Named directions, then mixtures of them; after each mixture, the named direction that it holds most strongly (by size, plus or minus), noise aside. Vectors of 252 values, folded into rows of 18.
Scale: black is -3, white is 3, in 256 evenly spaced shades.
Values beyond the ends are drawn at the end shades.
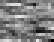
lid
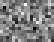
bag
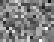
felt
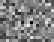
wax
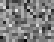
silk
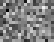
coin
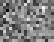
coin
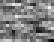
lid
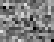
bag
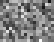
felt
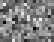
bag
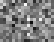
bag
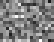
felt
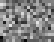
silk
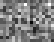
bag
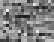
lid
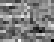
lid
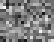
silk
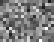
felt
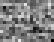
bag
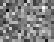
coin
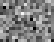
bag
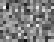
silk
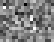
bag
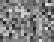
felt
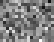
felt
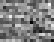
lid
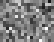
felt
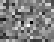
wax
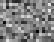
silk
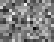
bag
